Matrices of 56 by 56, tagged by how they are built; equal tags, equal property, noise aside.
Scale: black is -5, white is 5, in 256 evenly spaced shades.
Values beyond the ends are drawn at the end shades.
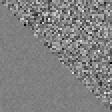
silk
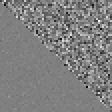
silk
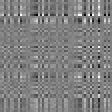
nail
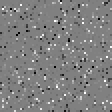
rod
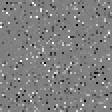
rod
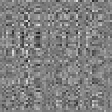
nail
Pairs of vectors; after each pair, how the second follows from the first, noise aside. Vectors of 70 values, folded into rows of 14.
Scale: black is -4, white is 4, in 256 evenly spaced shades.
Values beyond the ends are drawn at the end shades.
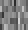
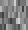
sign-scrambled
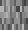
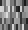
scaled up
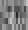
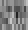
copied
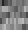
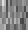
sign-scrambled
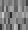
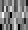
scaled up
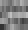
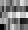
scaled up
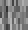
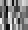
scaled up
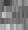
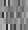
sign-scrambled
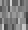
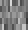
copied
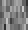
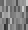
sign-scrambled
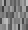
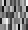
scaled up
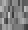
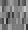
sign-scrambled
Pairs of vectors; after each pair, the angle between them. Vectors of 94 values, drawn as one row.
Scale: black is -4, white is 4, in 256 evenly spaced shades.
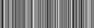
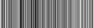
orthogonal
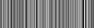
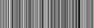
orthogonal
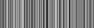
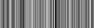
partly opposed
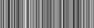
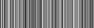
nearly opposite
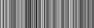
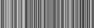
partly aligned
